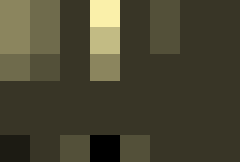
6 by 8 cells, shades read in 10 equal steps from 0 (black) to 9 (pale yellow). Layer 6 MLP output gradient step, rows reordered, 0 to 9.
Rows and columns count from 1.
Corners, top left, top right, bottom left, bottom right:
5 2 1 2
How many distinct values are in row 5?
1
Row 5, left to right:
2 2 2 2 2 2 2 2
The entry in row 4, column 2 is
2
